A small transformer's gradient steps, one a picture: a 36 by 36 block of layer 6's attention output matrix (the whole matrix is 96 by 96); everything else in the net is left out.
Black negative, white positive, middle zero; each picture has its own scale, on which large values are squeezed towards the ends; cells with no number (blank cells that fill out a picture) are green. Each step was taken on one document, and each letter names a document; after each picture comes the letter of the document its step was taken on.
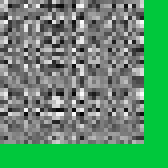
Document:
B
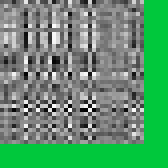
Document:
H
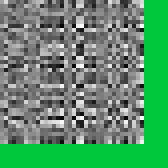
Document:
B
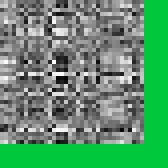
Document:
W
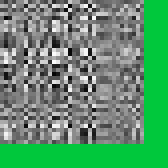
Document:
H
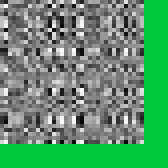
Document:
B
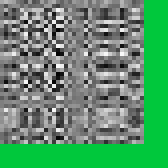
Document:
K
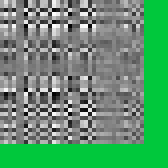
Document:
H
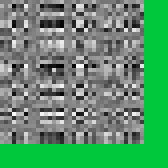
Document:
B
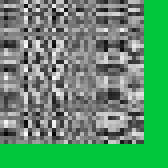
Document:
K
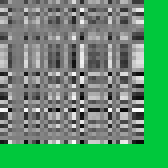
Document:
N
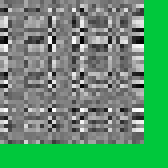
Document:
N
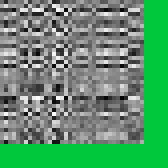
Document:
K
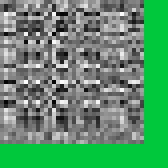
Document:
W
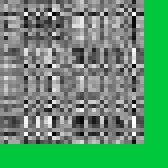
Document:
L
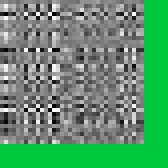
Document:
L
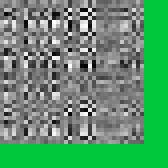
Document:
H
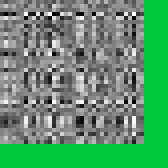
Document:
L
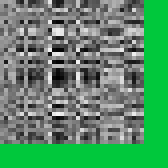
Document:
W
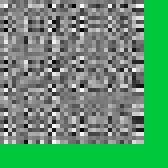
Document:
N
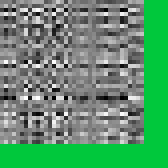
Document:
K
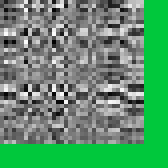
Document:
K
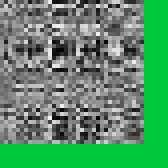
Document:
W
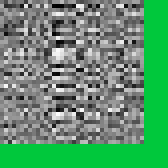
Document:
B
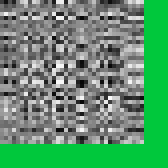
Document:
K
